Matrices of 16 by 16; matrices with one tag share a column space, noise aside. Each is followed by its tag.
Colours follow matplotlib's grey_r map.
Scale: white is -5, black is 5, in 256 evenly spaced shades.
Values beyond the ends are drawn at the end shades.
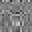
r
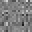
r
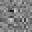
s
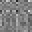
r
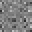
s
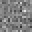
s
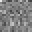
r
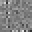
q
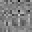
r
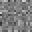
r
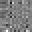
q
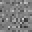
s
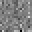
q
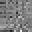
q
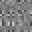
r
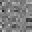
s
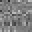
r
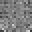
q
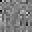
r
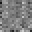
q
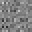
s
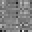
q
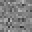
s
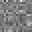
r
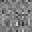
r
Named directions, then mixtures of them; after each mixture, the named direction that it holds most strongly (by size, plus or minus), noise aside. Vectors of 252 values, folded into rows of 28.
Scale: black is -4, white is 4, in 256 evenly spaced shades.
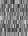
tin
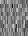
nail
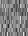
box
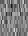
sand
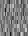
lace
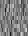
lace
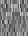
sand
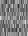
tin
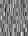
lace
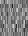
nail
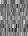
nail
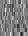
lace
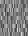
nail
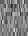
sand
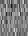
sand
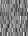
box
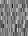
nail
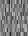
lace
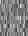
box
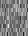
box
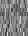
box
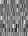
nail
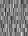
lace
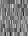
lace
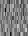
lace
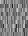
nail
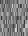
nail
